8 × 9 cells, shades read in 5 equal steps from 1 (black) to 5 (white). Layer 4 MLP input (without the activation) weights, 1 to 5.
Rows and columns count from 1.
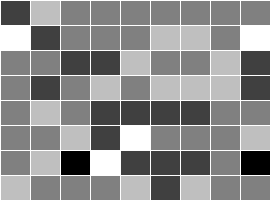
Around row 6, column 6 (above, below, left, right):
2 2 5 3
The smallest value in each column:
2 2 1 2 2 2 2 3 1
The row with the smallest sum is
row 7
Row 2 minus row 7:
2 -2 2 -2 1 2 2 0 4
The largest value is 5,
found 4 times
